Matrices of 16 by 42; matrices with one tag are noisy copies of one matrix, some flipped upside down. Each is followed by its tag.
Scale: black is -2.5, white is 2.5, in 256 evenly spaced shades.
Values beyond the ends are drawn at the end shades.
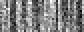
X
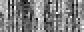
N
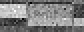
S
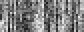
N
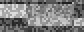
S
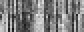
N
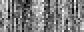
N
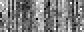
N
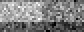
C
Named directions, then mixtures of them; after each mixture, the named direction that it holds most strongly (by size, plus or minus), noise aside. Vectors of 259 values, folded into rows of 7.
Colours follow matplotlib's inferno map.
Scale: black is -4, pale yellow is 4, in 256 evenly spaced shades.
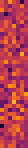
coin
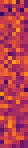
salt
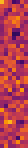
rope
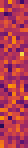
coin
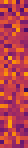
salt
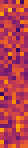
salt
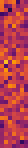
salt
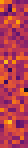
rope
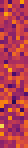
coin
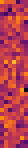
salt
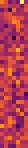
coin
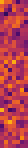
rope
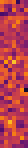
salt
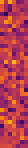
coin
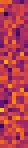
coin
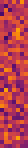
salt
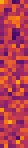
rope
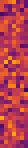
salt
